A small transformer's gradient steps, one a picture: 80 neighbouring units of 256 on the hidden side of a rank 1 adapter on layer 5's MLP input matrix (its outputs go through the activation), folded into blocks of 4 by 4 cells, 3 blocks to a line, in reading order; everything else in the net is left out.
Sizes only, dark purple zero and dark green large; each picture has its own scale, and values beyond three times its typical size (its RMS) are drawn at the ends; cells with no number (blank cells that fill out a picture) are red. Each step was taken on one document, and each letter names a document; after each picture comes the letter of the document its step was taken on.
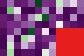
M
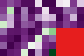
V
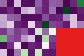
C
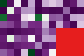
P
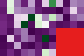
P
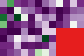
P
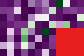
M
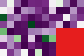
C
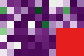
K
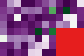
C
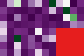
C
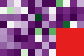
V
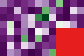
M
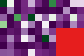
P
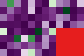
C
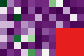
P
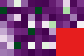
K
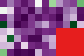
K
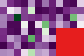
P
